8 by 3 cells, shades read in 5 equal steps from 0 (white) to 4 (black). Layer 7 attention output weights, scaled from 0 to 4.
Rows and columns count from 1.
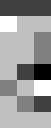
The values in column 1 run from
0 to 3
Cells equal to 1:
12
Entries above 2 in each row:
3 0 0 0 2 0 1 0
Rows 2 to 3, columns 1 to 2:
0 1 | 1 1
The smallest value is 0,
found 2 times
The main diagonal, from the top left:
3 1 2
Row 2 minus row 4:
-1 0 -1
